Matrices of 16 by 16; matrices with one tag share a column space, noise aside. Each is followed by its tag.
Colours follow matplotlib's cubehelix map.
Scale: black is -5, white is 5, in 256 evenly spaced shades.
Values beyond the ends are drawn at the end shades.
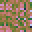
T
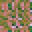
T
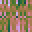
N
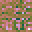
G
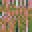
N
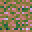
G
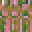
N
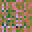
T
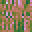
N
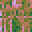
N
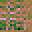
G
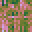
N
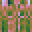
N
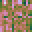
N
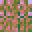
N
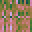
N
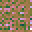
G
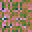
T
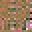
G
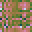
T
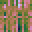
N
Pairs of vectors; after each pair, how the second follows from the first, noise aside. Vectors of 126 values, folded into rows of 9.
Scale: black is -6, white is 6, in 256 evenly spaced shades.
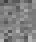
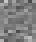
sign-scrambled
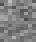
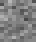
copied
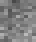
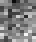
scaled up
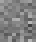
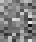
scaled up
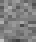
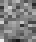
scaled up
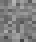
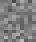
sign-scrambled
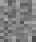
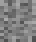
copied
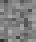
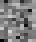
scaled up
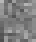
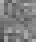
copied
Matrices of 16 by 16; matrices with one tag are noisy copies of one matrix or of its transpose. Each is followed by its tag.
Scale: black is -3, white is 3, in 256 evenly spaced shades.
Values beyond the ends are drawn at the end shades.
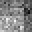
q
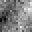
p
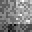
q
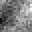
p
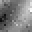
p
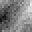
p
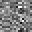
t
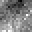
p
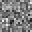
t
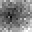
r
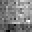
q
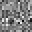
t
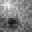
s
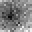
r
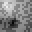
s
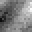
p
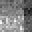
q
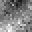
p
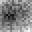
r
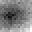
r
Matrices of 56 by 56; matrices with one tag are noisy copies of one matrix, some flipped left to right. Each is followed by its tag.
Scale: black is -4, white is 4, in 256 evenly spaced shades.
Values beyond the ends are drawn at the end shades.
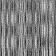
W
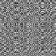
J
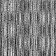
W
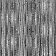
W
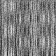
W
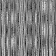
W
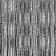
W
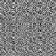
J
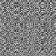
J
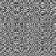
J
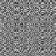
J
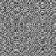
J
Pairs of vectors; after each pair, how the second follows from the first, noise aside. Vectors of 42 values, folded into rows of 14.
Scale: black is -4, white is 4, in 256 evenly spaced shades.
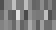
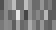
copied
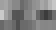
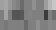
partly zeroed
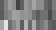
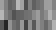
negated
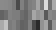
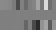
partly zeroed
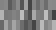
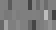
partly zeroed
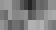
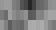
copied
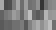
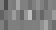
partly zeroed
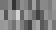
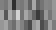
copied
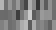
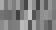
copied
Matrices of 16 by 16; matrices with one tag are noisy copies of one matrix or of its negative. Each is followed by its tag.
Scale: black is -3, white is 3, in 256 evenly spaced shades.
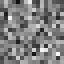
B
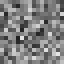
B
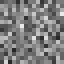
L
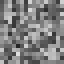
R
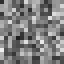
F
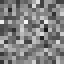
L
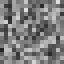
R
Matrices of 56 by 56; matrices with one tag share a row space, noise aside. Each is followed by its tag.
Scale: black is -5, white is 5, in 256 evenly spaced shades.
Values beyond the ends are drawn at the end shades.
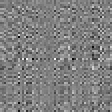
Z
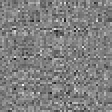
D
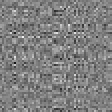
D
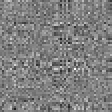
D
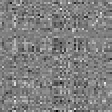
D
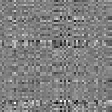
D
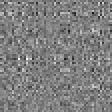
Z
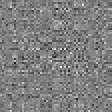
D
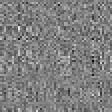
Z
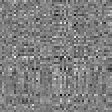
D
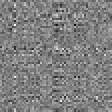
D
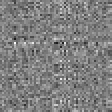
D
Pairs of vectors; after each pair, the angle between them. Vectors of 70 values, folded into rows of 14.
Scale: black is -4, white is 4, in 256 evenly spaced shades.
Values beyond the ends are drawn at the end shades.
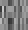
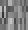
nearly opposite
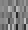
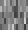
partly aligned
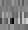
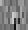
partly opposed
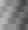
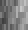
nearly opposite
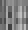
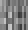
nearly opposite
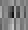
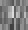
nearly opposite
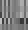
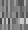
nearly opposite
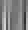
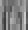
nearly opposite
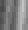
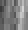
nearly parallel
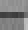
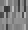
orthogonal
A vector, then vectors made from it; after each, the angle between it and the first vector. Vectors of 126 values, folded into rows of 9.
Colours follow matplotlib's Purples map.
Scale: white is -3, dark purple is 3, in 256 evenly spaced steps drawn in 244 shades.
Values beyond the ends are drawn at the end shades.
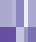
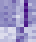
nearly opposite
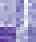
nearly parallel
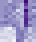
nearly opposite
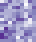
partly aligned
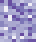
orthogonal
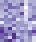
partly aligned
